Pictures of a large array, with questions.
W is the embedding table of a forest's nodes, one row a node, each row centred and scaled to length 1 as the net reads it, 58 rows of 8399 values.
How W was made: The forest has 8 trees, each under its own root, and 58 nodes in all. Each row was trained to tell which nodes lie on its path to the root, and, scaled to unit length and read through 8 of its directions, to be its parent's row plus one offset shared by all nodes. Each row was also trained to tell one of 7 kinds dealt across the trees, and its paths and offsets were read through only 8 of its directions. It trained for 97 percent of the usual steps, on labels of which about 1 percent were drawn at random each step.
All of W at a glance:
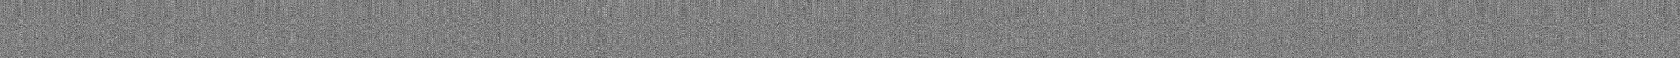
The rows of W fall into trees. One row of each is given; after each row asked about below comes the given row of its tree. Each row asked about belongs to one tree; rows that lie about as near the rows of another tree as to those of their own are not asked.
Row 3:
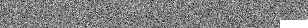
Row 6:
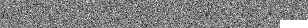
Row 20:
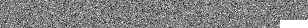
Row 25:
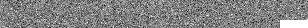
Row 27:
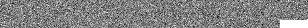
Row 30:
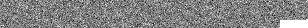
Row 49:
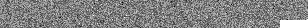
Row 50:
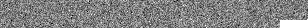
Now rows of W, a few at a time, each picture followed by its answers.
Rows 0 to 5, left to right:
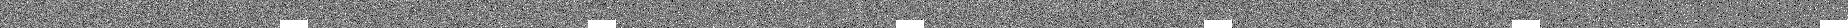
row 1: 50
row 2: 50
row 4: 50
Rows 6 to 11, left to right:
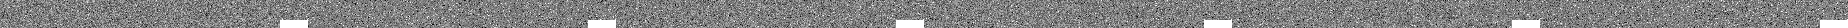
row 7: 27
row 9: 27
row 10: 50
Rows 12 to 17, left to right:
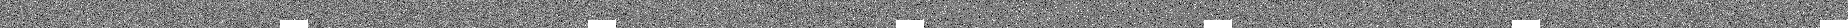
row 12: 27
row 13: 50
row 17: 30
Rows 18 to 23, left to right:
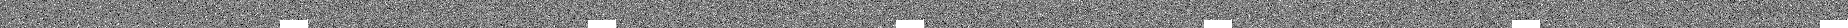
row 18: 27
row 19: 6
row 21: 20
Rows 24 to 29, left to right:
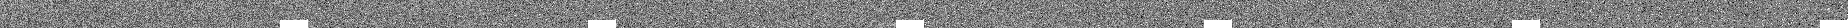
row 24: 49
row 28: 27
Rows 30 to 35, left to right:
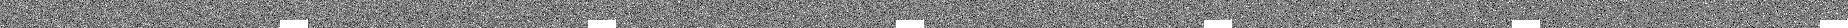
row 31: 49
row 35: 20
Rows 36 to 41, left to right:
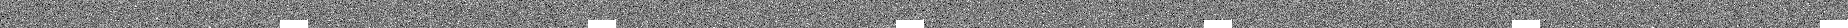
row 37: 30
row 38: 3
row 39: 6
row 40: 6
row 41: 6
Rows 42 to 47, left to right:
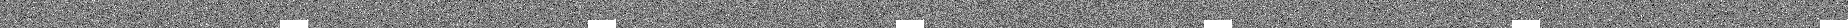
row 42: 6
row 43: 25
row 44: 50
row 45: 49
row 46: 20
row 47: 27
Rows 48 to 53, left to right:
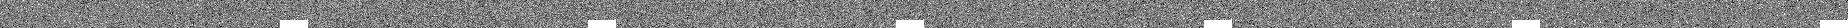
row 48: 27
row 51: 3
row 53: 50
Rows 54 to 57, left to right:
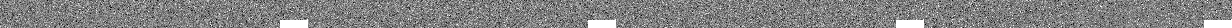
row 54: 3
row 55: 25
